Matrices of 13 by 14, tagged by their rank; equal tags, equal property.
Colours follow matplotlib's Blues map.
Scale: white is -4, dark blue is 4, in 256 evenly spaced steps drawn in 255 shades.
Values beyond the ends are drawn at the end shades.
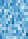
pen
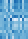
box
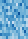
pen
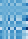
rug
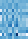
box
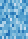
pen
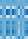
rug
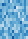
pen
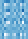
box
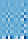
rug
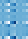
rug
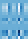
rug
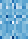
box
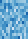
pen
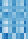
rug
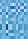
box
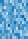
pen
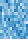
pen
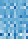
box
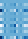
rug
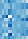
box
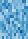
pen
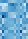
box
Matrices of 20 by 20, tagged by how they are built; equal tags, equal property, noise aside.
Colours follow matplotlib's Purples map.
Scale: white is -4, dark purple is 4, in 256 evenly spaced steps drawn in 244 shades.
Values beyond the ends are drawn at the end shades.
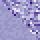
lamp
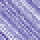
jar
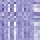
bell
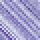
jar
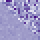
lamp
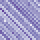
jar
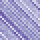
jar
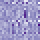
bell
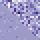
lamp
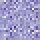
bell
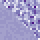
lamp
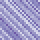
jar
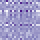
bell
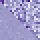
lamp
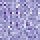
bell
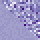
lamp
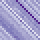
jar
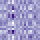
bell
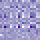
bell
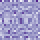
bell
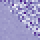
lamp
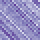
jar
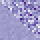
lamp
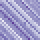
jar
